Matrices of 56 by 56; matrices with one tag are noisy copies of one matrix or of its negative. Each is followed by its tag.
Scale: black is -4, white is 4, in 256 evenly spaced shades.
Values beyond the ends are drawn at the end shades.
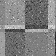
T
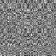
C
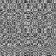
C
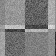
T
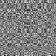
C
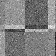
T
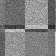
T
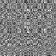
C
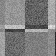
T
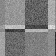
T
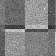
T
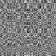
C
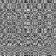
C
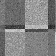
T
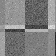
T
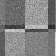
T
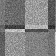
T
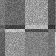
T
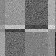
T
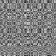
C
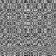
C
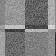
T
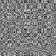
C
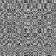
C
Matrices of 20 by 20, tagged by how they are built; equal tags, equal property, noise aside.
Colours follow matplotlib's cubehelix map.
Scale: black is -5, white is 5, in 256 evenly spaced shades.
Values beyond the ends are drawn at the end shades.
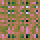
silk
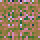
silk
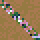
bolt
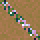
bolt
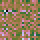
silk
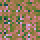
silk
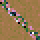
bolt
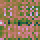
silk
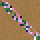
bolt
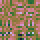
silk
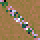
bolt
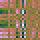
silk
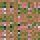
silk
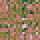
silk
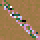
bolt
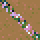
bolt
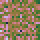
silk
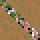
bolt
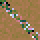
bolt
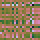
silk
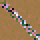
bolt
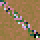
bolt
